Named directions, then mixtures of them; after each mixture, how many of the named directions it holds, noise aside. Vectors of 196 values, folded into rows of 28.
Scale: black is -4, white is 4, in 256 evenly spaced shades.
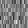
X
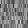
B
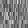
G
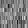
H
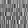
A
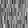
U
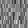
one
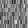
two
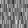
three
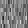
two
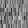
three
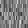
three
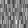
three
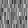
three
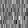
two
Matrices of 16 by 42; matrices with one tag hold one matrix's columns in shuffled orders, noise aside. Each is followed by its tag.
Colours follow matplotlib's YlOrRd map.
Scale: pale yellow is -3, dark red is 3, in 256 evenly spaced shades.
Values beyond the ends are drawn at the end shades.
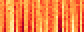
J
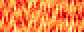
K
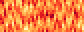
K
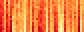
J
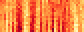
J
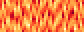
K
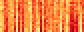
J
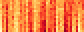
J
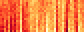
J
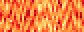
K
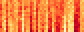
J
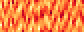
K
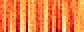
J
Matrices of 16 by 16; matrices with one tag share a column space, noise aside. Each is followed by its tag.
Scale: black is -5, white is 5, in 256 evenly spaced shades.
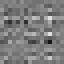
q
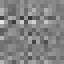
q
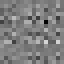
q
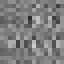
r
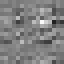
q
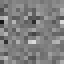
q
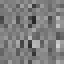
r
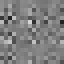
q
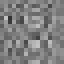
r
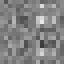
r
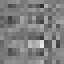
r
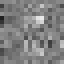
r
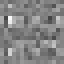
r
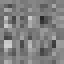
r
